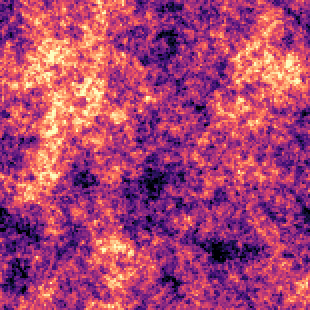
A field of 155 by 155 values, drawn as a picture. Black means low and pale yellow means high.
Ninth with the highest average: top left. Average level on the scale: 50%. Mirror symmetry: none. Grain: blotchy.
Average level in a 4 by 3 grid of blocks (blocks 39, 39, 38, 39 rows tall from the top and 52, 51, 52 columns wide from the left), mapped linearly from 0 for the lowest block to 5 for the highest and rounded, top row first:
513 / 523 / 201 / 121
